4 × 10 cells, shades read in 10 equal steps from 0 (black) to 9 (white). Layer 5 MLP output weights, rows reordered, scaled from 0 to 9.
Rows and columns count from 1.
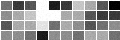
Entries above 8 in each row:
1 2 0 0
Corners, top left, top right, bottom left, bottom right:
4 0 5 4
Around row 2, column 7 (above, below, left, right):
7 5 6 3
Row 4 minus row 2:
0 -1 -3 -8 -4 -1 -2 3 4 2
